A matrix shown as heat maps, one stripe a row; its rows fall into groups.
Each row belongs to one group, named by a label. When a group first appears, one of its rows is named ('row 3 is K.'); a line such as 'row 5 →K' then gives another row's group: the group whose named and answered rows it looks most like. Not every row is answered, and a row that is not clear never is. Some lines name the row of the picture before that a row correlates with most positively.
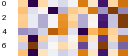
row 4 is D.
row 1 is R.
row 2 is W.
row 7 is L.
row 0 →L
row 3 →W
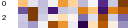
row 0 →W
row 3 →D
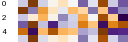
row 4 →D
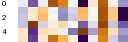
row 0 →D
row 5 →D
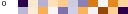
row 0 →D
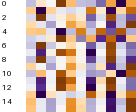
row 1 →L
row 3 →W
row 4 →R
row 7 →D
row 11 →D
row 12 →D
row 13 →L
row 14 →W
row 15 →W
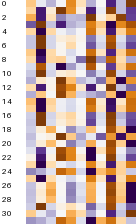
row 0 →W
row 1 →D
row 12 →D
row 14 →L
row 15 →L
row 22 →D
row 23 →L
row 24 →D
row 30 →W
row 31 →D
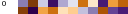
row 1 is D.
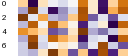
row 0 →L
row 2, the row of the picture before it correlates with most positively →1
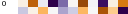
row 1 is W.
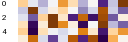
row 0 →W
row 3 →D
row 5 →R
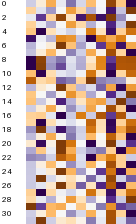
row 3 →W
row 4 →L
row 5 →D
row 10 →L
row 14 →R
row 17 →L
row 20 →D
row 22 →D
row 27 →L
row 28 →W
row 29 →D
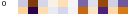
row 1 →L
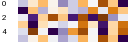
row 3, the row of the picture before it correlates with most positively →1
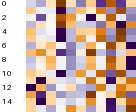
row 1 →R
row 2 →D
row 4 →R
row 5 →R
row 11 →L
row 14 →L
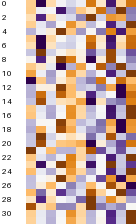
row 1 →R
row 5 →L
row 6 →L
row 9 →R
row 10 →W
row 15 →W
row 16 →W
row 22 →W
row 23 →D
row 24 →W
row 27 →R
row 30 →W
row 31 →W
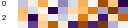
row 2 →L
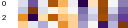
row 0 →D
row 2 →D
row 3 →W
